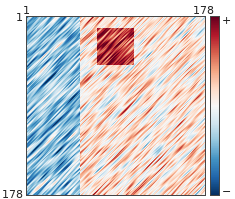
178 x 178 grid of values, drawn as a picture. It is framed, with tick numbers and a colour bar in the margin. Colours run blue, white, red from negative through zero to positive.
In the top middle lies a patch that is higher than the rest. A vertical seam about 30% of the way across splits the table, and the right part is higher. The ninth with the highest average is the top middle.
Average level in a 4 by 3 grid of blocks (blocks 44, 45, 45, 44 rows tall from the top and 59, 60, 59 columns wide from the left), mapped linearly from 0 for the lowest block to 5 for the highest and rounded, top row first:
0 5 3 / 0 3 3 / 0 3 3 / 0 3 3
